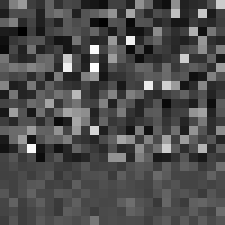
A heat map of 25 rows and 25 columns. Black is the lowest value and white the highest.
Average level on the scale: 30%. Histogram: skewed, a long tail of high values. Seam: horizontal, 70% of the way down, the bottom part calmer. Stripes: none. Slope: none.
